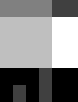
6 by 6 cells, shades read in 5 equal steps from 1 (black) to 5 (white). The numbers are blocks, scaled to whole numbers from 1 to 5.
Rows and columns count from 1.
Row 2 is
4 4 4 4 5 5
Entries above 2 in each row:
4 6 6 6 0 0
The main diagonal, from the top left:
3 4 4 4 1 1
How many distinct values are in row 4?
2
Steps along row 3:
same same same up same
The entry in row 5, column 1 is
1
